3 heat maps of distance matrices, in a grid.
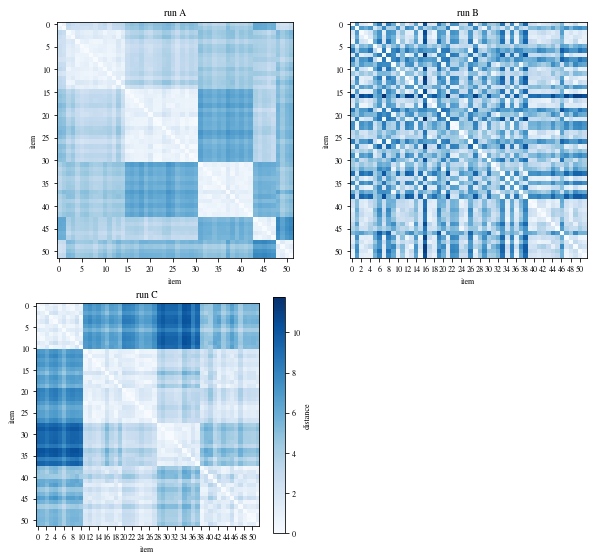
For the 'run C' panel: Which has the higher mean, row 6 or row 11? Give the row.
6
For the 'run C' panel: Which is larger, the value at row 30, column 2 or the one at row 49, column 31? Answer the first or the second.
the first
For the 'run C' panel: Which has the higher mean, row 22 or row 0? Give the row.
0
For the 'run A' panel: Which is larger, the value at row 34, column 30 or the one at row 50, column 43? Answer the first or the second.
the second
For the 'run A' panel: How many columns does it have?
52
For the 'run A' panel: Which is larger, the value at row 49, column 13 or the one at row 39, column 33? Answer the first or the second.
the first
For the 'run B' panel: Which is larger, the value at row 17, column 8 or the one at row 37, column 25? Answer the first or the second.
the first
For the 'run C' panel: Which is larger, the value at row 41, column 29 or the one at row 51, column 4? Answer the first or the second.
the second
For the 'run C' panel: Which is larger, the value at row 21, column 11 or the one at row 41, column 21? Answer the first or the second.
the second
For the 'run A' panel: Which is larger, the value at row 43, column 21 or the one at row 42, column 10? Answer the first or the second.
the second
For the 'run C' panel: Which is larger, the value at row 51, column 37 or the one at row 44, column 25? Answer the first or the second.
the first
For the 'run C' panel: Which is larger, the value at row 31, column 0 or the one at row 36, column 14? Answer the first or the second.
the first
